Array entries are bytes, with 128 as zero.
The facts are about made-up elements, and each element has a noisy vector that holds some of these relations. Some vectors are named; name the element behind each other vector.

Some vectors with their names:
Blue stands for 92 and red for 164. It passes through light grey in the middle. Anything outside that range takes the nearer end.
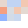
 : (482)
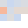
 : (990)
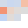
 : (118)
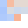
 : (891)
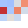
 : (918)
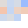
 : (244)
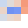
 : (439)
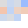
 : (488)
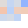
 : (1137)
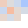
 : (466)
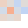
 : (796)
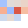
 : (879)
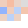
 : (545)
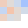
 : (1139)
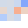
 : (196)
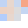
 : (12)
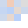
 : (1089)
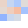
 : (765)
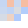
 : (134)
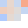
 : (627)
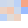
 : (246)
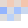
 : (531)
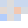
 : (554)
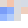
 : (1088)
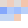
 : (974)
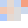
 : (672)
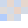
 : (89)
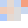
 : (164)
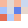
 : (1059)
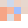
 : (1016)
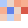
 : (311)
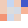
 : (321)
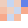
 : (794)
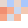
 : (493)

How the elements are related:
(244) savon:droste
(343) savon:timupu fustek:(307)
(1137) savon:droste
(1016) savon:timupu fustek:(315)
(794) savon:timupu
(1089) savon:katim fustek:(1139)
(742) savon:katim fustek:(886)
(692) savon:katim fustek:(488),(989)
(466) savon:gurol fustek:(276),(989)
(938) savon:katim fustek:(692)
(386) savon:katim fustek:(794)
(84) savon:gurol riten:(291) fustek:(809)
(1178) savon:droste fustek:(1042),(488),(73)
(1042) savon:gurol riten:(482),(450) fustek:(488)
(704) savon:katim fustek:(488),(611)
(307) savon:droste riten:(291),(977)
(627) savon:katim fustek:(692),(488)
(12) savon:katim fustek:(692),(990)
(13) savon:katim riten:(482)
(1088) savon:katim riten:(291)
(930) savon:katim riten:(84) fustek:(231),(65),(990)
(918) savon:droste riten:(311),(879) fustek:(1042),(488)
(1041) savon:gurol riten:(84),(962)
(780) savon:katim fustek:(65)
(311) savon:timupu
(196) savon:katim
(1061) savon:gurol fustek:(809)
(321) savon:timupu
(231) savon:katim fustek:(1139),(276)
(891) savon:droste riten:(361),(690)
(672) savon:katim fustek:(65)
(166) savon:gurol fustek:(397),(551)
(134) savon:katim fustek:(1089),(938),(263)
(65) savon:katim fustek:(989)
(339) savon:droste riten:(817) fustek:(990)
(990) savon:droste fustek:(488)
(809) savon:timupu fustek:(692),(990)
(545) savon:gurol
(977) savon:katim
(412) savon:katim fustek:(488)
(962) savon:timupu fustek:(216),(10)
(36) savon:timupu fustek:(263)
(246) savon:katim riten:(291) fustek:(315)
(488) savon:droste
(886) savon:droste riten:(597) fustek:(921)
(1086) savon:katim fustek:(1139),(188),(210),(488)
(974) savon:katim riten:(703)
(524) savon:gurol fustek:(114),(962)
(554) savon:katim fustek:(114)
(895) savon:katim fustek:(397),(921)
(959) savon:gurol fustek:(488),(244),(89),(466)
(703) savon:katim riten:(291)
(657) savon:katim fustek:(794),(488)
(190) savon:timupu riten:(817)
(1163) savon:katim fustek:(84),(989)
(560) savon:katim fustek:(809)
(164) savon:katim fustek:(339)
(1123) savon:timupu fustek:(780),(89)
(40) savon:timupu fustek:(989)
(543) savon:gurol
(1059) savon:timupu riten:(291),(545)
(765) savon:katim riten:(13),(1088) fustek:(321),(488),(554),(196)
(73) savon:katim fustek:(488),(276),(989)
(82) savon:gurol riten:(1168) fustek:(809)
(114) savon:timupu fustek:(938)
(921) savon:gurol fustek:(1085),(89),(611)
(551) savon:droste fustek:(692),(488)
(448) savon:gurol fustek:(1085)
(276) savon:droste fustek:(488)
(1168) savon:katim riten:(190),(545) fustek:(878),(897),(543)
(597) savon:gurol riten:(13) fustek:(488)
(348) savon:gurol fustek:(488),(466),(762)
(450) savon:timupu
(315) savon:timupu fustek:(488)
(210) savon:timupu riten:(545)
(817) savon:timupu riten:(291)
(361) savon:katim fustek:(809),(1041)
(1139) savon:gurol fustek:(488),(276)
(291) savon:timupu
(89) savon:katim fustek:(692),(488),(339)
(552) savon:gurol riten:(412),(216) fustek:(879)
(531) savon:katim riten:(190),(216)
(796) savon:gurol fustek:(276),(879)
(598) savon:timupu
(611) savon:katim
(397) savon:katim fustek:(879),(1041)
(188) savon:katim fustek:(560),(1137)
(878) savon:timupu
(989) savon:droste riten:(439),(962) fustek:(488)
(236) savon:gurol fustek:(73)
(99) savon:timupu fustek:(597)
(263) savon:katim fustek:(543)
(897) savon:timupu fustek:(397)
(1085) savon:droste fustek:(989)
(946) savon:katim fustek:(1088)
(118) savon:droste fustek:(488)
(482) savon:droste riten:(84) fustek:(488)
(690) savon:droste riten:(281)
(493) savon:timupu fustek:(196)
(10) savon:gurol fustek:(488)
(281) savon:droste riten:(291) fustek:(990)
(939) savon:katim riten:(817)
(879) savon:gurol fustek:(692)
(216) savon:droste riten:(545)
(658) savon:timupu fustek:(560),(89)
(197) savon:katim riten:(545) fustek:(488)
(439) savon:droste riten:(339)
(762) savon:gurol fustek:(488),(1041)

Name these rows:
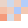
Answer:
(315)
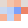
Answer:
(291)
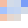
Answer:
(1041)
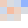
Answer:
(10)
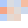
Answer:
(281)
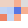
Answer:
(817)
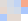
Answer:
(930)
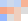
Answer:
(386)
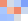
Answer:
(597)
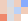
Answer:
(114)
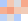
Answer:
(412)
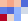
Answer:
(878)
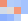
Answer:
(886)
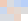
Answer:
(84)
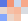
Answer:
(361)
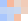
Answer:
(690)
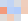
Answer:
(339)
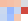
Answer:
(450)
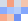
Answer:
(1168)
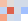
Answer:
(552)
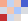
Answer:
(210)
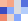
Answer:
(543)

